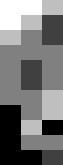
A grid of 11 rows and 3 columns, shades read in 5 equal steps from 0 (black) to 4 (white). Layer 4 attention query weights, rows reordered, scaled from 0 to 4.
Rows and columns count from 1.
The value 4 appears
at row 1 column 1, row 1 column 2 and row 2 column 1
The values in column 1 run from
0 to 4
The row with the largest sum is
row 1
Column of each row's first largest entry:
1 1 1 1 1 1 3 3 2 2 3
